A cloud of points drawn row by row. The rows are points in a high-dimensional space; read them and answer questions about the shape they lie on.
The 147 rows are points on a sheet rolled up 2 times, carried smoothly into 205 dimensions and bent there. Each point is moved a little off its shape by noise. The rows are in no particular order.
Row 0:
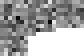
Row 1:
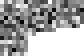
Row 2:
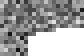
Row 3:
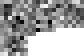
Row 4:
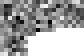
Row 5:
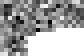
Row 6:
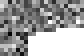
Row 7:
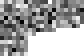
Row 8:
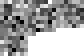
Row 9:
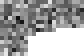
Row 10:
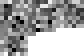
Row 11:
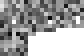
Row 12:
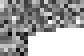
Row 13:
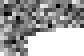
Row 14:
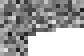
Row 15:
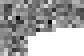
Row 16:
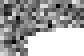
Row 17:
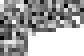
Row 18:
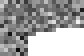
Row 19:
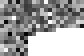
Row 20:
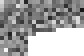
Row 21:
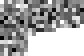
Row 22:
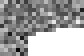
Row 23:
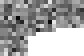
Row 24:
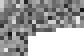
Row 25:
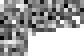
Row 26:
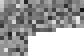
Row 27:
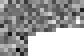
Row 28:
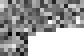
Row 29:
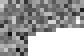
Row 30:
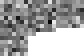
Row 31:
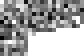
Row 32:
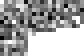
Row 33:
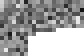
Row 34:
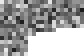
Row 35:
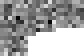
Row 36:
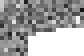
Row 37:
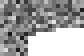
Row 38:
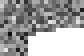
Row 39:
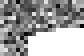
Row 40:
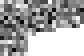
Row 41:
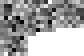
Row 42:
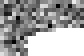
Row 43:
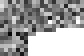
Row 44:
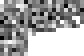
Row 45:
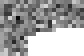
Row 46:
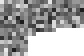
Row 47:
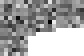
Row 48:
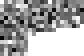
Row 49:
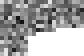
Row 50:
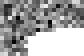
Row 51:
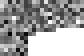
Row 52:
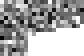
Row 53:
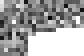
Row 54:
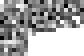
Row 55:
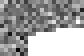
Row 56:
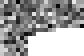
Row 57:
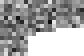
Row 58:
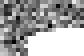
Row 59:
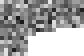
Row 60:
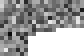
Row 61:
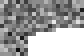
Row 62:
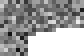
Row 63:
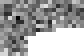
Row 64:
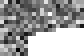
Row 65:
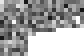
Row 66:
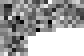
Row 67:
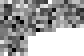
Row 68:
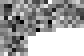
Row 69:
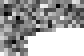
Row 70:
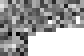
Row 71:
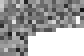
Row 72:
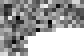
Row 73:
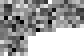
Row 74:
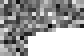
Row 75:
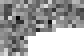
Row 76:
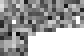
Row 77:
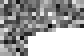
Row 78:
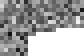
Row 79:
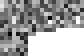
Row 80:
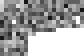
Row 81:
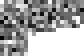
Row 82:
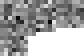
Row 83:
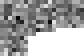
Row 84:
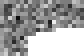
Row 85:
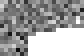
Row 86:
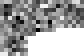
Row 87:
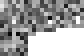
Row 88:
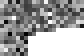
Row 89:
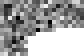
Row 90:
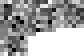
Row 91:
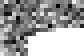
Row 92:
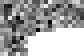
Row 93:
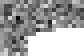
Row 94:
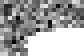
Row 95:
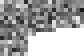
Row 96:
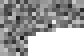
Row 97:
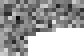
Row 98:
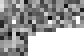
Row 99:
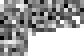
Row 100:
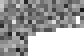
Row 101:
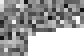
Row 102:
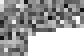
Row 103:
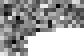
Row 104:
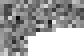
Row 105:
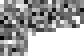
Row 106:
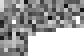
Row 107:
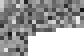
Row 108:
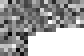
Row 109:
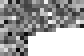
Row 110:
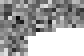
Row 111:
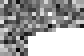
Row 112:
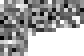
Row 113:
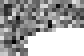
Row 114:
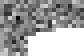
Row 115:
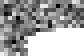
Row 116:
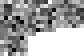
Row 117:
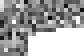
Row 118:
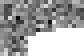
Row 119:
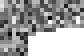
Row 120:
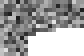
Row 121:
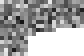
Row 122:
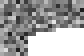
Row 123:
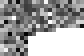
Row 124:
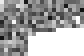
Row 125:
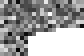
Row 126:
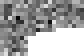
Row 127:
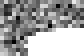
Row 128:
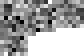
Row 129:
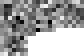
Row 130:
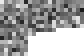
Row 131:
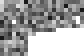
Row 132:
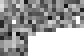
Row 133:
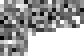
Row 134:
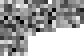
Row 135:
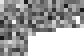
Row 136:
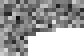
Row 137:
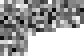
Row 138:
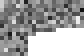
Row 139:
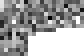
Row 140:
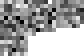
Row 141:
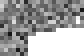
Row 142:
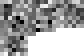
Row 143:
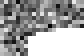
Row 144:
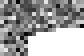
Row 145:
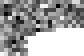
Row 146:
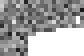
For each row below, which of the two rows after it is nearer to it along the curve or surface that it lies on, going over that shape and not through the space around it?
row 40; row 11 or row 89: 89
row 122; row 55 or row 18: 18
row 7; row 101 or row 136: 101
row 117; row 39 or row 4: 39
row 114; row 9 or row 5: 9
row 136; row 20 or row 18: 18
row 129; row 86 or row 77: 86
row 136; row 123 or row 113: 123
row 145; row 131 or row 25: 25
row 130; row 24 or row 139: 139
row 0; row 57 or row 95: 57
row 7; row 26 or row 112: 112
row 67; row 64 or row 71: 64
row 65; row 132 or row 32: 132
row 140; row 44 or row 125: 44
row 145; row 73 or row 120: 73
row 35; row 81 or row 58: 58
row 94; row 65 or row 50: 50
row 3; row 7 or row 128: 128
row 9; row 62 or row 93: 93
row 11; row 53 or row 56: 53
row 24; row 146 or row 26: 26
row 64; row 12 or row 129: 12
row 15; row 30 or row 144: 30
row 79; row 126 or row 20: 126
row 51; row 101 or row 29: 101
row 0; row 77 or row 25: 77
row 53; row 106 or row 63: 106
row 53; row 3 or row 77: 77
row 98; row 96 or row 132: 132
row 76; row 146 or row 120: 120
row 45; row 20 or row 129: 20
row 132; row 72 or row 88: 88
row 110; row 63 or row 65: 63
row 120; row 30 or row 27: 27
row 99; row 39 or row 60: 39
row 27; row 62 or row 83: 62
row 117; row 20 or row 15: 15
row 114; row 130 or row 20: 130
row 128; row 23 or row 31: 31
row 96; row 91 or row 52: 91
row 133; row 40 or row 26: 40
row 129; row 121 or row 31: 31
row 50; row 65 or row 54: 54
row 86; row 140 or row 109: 140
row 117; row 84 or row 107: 84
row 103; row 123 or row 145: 145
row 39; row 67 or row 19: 19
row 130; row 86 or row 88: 88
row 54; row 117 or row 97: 117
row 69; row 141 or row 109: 109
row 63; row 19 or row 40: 19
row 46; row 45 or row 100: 45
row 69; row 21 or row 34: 21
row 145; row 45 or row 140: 140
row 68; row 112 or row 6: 112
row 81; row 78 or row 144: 144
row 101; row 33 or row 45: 45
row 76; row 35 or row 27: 35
